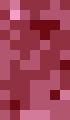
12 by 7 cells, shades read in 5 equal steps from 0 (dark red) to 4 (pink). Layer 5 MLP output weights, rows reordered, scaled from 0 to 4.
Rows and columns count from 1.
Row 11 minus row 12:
-1 -1 -2 -1 -1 0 0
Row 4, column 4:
1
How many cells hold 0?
7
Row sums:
11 14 6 7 9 11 9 9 10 11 10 16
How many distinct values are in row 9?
2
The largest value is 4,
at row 2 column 2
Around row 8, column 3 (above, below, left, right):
2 1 1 1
